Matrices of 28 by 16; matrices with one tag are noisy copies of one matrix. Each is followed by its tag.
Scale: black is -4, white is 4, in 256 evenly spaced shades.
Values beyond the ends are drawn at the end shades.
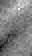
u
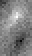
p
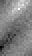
u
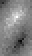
p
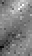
u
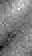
u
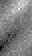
u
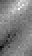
u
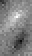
p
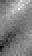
u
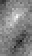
p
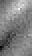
u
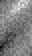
u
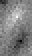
p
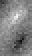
p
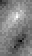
p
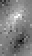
p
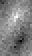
p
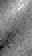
u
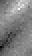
u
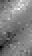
u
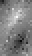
p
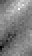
u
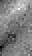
u
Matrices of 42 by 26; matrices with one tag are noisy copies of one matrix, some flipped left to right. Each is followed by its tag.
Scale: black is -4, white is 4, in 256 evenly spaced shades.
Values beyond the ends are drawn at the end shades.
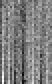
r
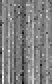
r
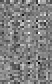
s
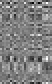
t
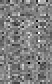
s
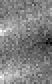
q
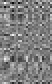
t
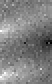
q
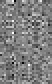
s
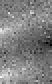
q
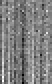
r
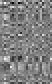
t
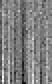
r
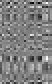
t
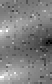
q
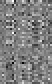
s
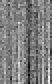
r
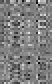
s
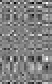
t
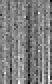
r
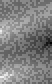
q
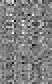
s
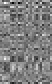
t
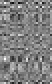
t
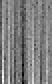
r
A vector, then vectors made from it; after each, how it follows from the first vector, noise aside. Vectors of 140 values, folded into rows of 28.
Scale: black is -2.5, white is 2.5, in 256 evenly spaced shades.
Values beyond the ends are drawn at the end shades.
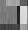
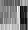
negated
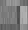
shrunk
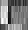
reversed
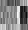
negated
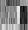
negated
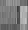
shrunk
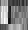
reversed
